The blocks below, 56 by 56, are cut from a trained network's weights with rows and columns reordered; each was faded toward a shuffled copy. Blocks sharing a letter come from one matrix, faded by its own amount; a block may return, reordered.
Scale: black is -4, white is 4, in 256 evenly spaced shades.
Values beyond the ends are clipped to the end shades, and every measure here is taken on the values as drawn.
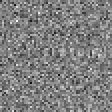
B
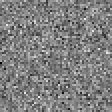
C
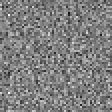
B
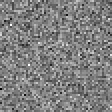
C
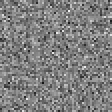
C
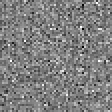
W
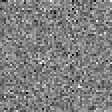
W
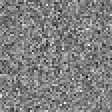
C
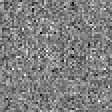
W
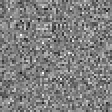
B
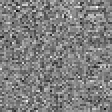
B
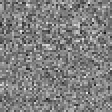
B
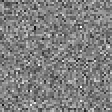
B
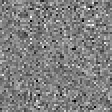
W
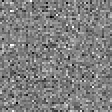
W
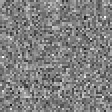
B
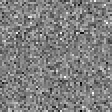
W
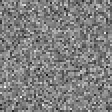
C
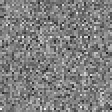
B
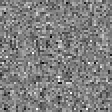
W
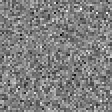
C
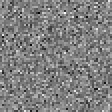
W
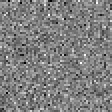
W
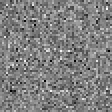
W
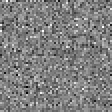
W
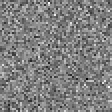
C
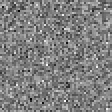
C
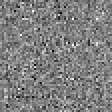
W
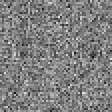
B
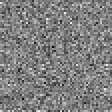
B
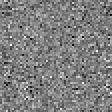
W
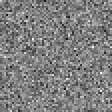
C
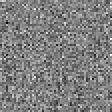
B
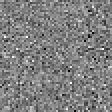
W
